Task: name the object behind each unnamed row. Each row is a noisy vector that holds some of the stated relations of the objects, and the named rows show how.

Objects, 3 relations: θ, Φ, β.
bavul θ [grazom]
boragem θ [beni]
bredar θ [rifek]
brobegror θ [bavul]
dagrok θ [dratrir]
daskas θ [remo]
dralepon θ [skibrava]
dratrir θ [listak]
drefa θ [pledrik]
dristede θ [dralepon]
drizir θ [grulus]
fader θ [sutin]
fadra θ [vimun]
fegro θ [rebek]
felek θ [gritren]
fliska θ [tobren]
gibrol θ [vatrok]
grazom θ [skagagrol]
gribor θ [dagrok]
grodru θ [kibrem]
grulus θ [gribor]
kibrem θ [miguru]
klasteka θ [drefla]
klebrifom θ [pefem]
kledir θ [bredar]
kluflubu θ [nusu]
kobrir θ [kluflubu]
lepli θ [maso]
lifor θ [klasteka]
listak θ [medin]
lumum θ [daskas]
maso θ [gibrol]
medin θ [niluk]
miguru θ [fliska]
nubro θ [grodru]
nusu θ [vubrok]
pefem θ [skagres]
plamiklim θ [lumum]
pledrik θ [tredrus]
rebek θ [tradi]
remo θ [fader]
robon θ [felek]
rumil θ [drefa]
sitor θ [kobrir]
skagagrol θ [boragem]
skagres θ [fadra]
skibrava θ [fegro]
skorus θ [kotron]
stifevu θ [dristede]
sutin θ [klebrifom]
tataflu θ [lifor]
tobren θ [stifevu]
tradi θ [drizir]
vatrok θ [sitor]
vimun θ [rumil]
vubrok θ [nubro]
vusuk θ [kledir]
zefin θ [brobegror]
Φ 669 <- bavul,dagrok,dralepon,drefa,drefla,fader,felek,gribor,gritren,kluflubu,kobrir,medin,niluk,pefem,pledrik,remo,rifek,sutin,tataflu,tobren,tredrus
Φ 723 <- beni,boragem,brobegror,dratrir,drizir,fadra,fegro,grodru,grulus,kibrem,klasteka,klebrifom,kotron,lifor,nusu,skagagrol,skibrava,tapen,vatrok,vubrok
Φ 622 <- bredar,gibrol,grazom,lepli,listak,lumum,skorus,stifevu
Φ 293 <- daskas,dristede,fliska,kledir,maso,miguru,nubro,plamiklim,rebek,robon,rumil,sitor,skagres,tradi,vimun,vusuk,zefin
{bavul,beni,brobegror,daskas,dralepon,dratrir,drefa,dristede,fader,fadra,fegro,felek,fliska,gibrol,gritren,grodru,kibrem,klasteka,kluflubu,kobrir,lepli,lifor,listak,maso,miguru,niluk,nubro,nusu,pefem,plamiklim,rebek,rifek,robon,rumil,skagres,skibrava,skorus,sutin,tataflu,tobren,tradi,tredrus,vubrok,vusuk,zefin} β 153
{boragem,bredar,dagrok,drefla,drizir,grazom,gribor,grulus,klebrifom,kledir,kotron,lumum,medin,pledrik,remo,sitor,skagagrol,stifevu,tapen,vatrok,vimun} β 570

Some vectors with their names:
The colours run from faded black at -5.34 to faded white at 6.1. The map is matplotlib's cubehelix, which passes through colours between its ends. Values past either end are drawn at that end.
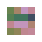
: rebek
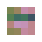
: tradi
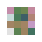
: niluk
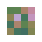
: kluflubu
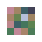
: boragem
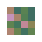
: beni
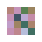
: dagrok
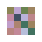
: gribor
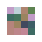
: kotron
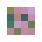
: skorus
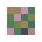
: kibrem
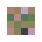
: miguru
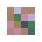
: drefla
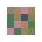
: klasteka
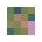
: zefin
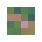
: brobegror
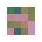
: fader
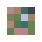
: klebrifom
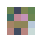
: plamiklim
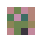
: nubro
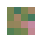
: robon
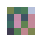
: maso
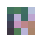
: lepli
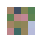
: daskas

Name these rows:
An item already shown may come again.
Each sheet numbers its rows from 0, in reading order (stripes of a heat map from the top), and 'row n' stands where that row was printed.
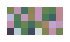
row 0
pledrik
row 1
listak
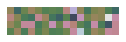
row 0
skagres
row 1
fadra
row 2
drizir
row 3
remo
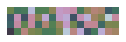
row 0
maso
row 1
kobrir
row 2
medin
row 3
grazom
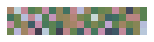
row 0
stifevu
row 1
pledrik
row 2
tobren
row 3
tredrus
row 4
daskas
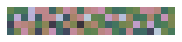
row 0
gibrol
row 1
vatrok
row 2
sitor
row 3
tapen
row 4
drefa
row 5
vimun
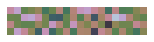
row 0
bredar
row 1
rumil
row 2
tataflu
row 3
sitor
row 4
gritren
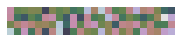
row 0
dratrir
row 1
plamiklim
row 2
maso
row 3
stifevu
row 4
dristede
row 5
lumum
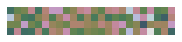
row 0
drefa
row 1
tataflu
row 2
rifek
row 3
vusuk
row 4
stifevu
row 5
niluk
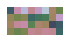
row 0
dralepon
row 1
kotron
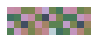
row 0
kledir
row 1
grulus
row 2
kledir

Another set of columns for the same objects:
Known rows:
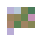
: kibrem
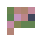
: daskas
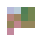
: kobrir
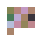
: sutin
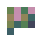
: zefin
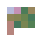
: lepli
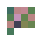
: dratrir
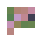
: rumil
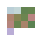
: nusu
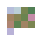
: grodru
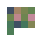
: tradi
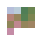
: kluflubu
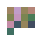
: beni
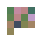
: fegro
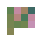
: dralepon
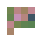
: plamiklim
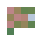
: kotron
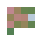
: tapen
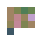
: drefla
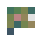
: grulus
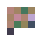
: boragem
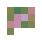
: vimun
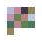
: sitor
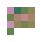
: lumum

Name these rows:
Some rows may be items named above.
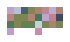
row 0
nubro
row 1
fadra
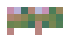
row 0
maso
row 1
lepli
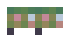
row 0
medin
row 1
medin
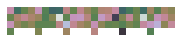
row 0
lumum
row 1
stifevu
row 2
klebrifom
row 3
rumil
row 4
gribor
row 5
remo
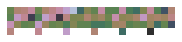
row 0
rumil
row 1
skagres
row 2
nubro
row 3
dristede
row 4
bredar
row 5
grazom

